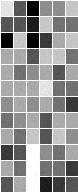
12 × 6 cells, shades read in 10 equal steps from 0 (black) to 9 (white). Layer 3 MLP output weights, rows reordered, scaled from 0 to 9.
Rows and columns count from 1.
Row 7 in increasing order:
2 4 5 5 6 6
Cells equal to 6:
18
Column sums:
55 57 60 57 56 56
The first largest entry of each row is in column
1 4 2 4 1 4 2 3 3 3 3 3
